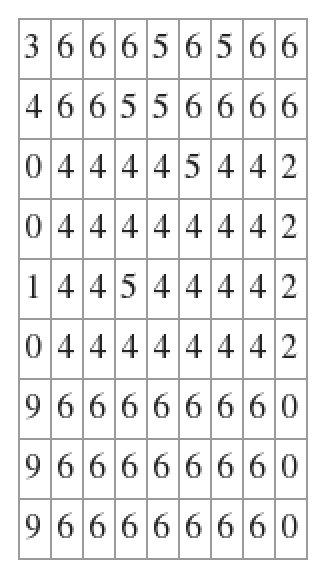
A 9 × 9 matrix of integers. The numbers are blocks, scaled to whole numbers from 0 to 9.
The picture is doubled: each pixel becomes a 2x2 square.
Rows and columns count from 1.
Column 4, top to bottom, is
6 5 4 4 5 4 6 6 6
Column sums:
35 46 46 46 44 47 45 46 20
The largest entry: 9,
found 3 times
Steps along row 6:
up same same same same same same down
